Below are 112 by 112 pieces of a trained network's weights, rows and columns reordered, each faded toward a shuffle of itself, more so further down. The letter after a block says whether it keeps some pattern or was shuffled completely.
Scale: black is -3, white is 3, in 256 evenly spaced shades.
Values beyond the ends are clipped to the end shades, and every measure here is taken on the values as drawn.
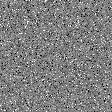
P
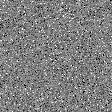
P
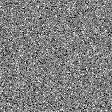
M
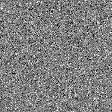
M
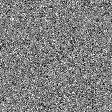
M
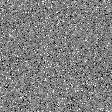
P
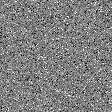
P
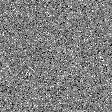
P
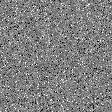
P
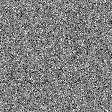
P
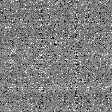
M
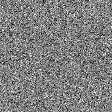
M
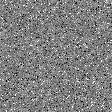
P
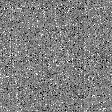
M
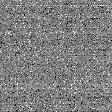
M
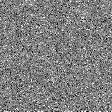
M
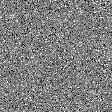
M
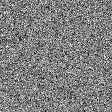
M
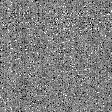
M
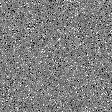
P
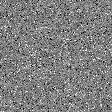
P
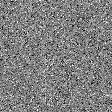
P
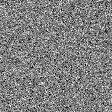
M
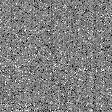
M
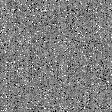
M
